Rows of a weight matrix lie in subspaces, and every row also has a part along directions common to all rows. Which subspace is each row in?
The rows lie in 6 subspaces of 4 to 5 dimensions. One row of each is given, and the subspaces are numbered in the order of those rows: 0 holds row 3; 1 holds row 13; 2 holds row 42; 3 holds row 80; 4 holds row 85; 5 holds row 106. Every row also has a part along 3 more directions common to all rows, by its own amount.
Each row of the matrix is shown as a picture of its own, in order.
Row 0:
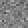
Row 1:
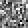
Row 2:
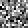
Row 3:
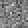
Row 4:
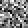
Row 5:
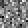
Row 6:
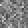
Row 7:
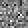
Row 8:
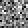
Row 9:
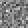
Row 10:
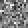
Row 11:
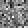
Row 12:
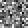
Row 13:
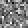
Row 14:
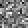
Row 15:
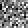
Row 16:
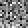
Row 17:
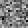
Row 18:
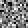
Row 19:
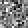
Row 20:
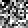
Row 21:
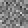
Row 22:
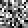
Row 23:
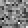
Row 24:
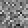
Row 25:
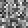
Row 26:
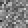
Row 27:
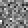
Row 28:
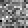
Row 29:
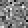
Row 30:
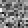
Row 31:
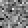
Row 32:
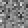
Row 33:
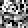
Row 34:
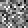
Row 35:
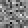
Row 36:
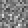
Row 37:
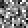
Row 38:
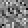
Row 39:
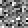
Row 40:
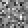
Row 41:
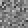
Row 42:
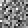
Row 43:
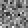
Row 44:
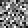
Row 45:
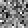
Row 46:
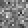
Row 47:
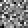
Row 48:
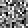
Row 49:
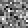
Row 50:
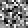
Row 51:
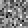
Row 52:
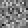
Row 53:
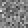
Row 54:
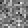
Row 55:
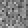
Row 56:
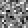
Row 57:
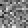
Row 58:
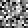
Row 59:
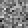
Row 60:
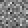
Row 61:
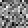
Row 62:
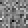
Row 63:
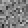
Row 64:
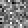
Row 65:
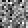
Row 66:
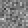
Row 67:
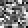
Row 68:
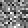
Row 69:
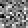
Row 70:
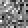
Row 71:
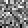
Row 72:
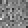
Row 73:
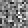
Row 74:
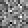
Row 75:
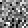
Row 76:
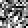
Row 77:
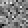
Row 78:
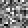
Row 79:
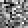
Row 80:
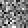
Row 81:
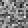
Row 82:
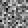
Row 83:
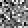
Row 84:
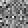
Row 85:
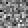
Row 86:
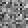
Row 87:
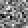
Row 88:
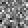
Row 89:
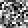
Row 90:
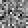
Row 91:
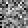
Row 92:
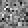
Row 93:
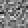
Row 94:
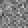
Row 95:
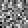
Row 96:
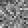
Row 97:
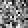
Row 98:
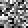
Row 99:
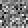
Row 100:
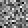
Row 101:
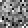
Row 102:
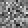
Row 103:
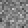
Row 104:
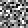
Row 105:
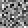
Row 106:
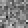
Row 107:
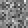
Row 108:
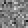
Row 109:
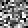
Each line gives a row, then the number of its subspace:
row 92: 5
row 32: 2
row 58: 4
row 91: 1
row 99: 2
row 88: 0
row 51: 1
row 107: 0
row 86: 2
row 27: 0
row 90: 5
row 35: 1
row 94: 0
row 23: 5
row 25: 5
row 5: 1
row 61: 2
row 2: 4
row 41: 4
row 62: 2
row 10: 0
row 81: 2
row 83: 0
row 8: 4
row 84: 2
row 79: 0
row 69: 4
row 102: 3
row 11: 0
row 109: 4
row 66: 5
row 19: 0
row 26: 0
